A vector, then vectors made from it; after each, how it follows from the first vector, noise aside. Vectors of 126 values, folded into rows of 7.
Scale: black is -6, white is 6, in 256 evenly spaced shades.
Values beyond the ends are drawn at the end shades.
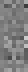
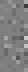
partly zeroed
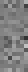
sign-scrambled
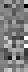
scaled up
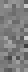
sign-scrambled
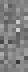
wrapped around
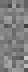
wrapped around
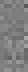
shrunk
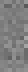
shrunk
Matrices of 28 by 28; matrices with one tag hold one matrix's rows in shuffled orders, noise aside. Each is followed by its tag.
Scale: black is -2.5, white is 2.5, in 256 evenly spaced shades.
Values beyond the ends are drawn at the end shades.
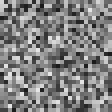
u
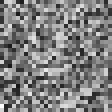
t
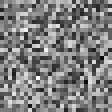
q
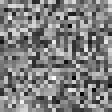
q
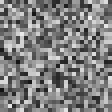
u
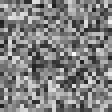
q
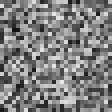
t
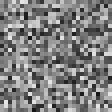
q
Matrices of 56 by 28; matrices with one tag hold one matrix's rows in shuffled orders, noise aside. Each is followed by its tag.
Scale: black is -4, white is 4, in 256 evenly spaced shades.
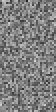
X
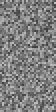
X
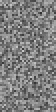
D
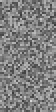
D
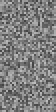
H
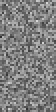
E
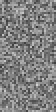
E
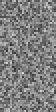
D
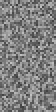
X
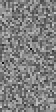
X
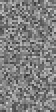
D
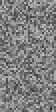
E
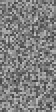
X
